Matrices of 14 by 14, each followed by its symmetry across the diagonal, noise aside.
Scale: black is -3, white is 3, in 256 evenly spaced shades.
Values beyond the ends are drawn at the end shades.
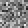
neither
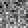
neither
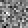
neither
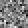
antisymmetric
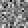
neither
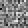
neither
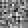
antisymmetric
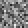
antisymmetric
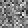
neither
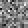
antisymmetric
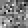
antisymmetric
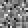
antisymmetric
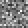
neither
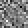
antisymmetric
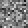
neither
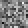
antisymmetric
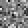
antisymmetric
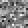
neither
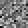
neither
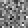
neither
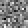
neither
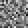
antisymmetric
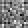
antisymmetric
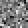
antisymmetric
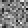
neither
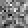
antisymmetric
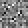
antisymmetric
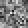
antisymmetric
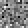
neither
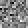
neither
